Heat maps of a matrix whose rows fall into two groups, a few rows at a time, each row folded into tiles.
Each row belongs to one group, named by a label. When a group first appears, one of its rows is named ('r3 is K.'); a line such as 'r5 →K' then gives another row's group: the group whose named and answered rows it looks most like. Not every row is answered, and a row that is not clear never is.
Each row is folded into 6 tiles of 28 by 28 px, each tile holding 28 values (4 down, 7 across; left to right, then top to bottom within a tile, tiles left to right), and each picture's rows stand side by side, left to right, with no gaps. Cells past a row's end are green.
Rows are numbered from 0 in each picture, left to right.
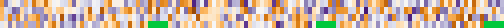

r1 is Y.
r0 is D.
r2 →D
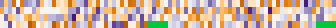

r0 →Y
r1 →Y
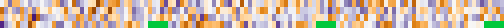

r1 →Y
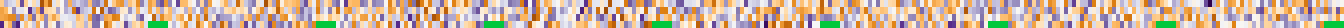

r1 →Y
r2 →Y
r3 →D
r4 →D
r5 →Y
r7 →Y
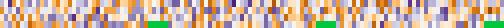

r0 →Y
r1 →D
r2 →D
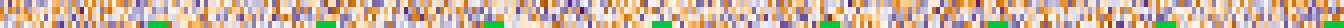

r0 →Y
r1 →Y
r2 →Y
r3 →D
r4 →Y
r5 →Y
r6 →Y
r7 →Y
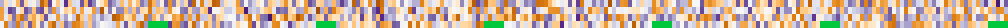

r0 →D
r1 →D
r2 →D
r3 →D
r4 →D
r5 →D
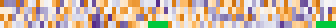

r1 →Y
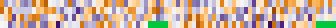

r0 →D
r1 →Y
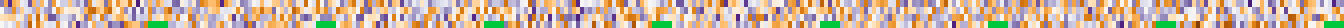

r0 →Y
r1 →D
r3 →D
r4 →D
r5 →D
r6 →Y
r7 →D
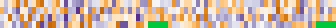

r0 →D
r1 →Y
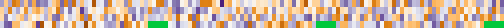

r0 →Y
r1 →D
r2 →D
